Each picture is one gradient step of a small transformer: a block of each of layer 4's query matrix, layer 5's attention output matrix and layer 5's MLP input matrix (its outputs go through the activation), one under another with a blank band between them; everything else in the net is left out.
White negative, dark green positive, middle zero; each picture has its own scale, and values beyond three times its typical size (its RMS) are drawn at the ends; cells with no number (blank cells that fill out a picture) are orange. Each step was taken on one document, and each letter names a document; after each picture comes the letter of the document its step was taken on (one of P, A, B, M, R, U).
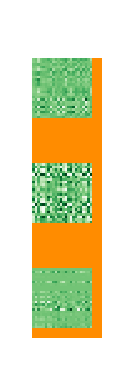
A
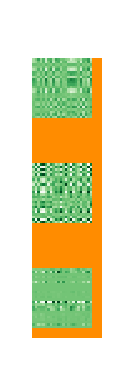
A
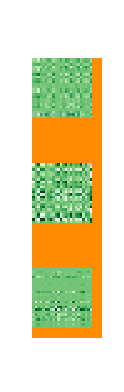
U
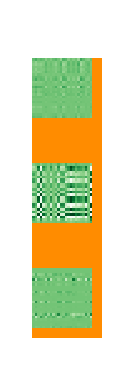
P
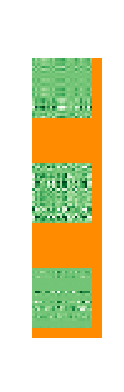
U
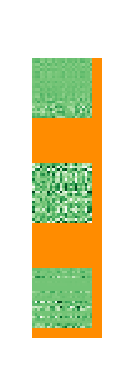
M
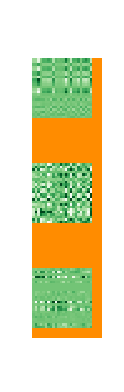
A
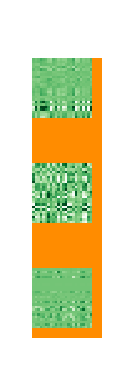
M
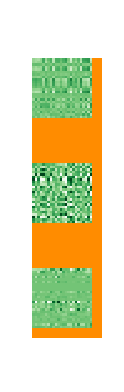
A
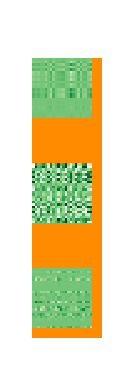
M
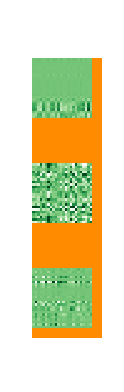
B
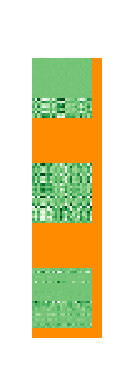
A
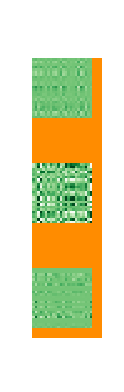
P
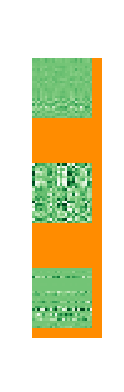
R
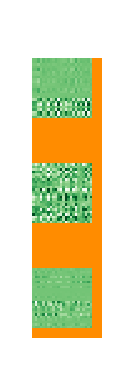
B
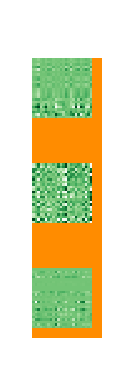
R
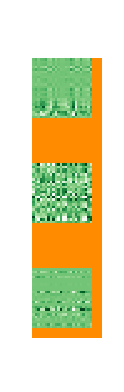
M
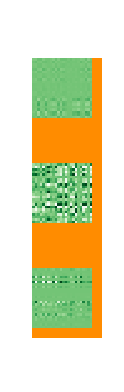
B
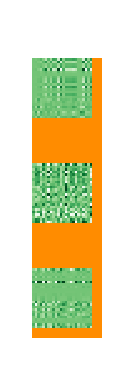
B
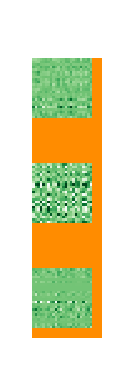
R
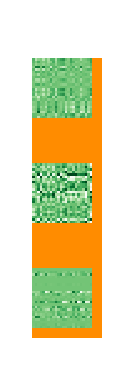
M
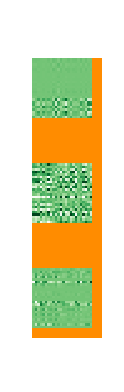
B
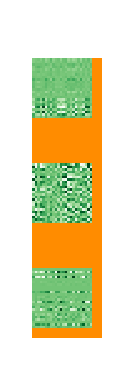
A
